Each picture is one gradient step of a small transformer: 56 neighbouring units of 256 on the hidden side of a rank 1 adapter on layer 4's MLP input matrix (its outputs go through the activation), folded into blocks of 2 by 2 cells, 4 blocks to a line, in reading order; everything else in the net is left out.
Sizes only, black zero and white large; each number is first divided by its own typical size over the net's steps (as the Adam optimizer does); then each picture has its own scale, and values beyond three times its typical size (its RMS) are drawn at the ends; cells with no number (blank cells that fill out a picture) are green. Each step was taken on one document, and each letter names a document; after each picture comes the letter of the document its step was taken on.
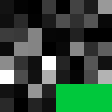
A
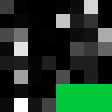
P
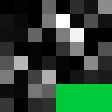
A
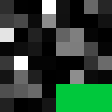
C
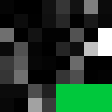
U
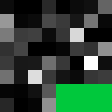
A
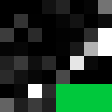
U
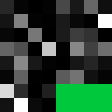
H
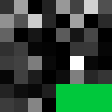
H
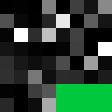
A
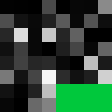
A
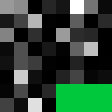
H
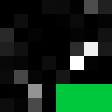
U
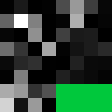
H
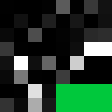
U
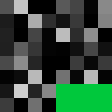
H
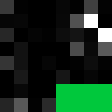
P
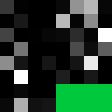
P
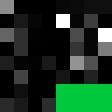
P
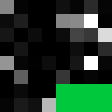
P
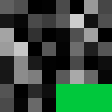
H
